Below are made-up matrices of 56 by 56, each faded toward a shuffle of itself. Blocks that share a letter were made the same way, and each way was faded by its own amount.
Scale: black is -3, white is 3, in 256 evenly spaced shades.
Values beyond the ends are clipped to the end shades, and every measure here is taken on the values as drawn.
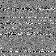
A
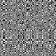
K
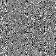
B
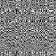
K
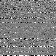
A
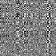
K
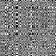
K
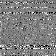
A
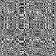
K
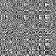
K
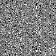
B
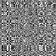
K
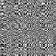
K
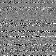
A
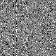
B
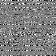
A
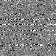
A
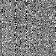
B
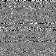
A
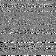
A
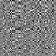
K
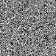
B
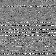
A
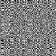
K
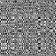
K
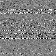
A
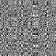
K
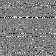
A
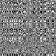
K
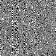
B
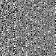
B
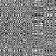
K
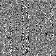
B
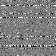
A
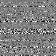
A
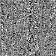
B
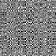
K
